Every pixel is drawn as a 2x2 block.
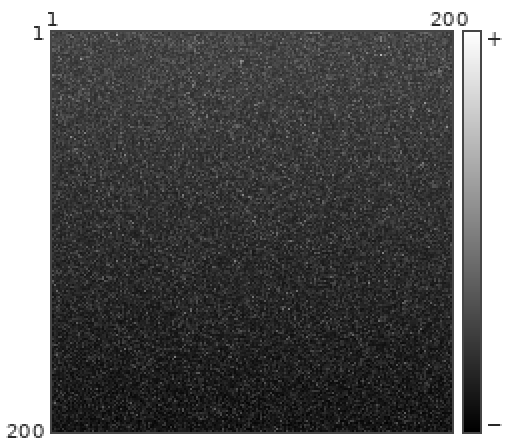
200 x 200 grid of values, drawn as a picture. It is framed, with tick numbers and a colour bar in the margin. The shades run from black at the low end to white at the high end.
Grain: fine. Stripes: none. Slope: up to the top. Average level on the scale: 20%. Odd rows or columns: none.
